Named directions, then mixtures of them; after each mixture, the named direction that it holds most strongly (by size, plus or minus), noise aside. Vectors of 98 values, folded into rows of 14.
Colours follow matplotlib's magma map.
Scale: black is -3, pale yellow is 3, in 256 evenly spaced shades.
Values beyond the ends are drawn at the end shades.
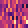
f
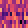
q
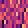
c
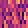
q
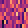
c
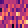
q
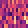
f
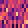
c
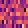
c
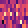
q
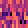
q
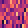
c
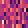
c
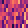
c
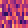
q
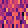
c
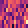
f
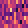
f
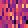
f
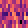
q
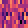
q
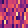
c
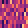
c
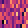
c
